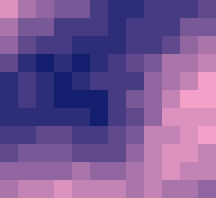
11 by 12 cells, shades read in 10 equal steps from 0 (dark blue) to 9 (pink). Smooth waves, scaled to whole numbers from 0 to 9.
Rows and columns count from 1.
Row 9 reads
3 4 4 4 3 3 3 5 7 8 8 7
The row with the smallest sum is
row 3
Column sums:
41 37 33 30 27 25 29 38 53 63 70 74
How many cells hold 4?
12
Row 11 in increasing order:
5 6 6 6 6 7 7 7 7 7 7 8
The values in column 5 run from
0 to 7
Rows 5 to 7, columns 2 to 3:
2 1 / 2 1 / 1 1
